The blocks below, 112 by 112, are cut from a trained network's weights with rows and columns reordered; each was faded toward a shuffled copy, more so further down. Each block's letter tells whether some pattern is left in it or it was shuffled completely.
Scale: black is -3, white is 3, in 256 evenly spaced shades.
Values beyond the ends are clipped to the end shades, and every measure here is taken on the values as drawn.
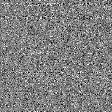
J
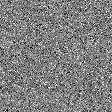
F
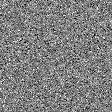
F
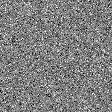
F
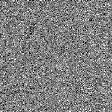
J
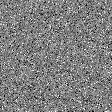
F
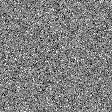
F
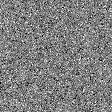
F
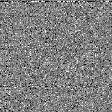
J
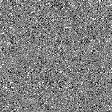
J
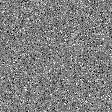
F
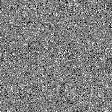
J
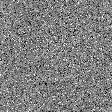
F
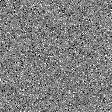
F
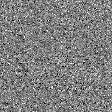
J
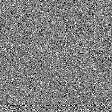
J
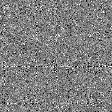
J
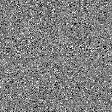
J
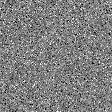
F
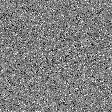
F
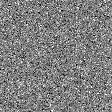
F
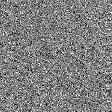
J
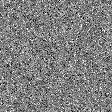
F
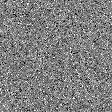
F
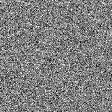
J
